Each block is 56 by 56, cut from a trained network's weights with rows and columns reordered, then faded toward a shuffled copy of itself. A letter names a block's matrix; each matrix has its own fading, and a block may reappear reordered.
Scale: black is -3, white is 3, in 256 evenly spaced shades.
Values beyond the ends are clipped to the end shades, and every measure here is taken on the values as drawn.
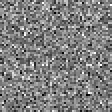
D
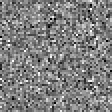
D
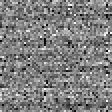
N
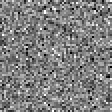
D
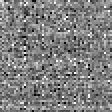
N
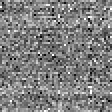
N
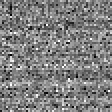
N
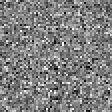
D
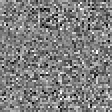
D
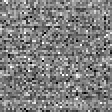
N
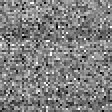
N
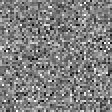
D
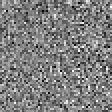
D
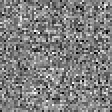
D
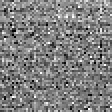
N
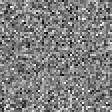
D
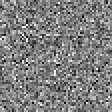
D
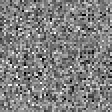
D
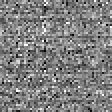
N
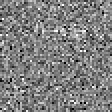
D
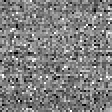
N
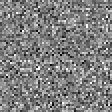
D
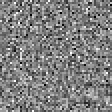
D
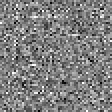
D
